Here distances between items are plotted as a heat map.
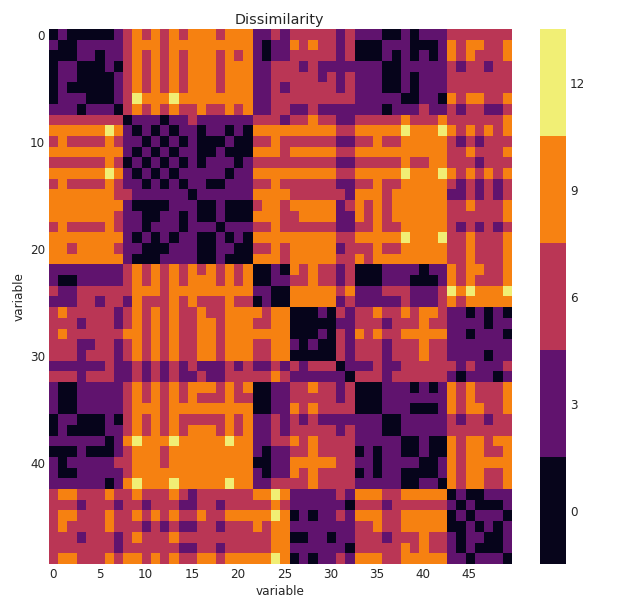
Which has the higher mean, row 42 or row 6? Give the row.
42
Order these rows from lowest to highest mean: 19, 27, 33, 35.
33, 35, 27, 19
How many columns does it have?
50
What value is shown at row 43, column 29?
3
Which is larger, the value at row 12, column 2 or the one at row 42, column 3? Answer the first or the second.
the first
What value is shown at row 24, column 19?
9
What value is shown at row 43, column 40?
9
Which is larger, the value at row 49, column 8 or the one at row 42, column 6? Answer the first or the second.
the first
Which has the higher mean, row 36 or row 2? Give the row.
2
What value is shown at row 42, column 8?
9
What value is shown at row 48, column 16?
6
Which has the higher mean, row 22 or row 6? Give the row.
6
